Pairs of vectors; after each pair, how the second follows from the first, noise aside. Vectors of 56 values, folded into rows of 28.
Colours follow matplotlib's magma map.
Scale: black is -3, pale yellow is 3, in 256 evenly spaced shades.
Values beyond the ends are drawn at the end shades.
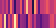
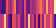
shuffled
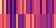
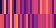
sign-scrambled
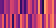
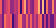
sign-scrambled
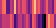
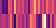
sign-scrambled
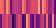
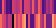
sign-scrambled
